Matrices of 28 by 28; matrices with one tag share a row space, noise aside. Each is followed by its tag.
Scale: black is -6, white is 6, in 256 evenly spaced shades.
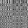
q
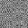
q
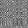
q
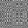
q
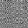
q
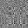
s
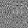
q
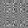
s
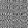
q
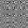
s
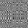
q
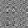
s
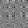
s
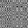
q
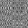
q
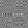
q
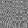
q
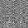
s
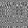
q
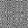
q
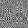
q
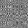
q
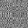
q
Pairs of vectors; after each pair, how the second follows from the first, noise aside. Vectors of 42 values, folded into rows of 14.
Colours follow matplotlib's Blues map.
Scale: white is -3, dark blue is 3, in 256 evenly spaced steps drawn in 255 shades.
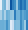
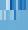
partly zeroed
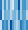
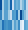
wrapped around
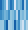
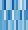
wrapped around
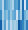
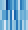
wrapped around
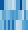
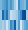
wrapped around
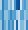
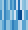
wrapped around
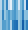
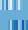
partly zeroed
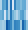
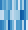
wrapped around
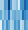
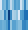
wrapped around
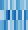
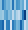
wrapped around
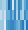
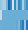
partly zeroed
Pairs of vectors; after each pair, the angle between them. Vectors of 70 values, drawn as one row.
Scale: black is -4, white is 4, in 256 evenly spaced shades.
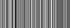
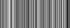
orthogonal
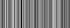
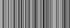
partly aligned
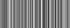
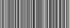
partly opposed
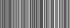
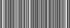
orthogonal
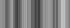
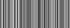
orthogonal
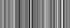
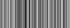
partly aligned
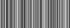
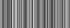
orthogonal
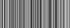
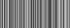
nearly parallel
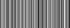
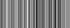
orthogonal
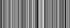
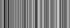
partly aligned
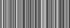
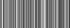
nearly parallel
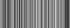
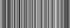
nearly parallel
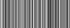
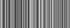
orthogonal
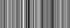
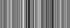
nearly parallel
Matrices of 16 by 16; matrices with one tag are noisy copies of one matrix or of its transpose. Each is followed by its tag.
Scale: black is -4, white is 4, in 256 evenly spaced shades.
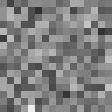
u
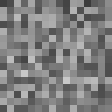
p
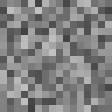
u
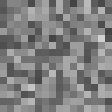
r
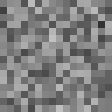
u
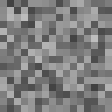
u
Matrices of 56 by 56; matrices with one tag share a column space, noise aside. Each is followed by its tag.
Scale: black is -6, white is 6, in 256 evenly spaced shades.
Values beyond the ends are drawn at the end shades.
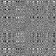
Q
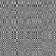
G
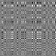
G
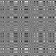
Q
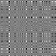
Q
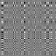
G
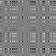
Q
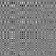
G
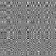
G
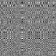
G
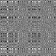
Q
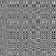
G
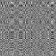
G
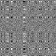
Q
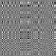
G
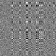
G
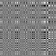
G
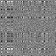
Q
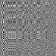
G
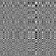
G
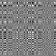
G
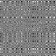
Q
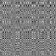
G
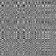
G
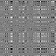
Q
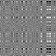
Q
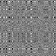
Q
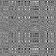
Q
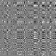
G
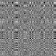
G
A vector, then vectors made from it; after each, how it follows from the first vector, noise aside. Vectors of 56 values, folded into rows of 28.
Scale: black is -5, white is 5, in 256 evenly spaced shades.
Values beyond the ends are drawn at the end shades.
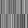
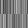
reversed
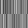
reversed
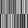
scaled up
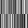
scaled up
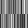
scaled up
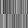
reversed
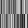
scaled up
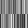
scaled up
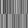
reversed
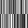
scaled up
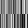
scaled up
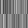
reversed
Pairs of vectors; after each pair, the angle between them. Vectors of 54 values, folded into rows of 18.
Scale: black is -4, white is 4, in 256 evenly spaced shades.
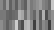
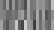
nearly parallel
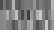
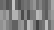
nearly parallel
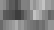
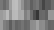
nearly opposite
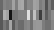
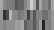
partly opposed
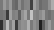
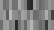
partly aligned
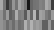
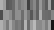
partly aligned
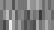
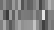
partly opposed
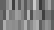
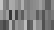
orthogonal
